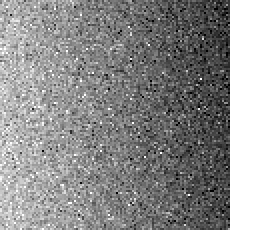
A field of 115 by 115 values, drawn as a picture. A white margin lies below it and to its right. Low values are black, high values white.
Values rise toward the left. The grain is fine, like static. No regular stripes run through it. Overall the values sit about 50% of the way up the scale.
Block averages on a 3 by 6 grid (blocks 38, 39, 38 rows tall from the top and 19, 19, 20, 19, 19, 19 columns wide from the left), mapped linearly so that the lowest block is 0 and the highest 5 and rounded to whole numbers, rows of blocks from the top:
543210
543210
543210
